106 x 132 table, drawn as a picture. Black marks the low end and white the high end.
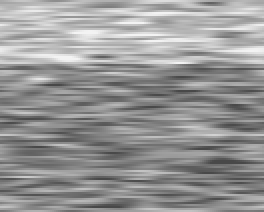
Seam: horizontal, 30% of the way down, the top part higher. Average level on the scale: 60%. Grain: streaks across.
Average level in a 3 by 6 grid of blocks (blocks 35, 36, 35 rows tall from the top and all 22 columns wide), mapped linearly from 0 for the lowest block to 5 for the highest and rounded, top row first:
554544 | 101010 | 110100
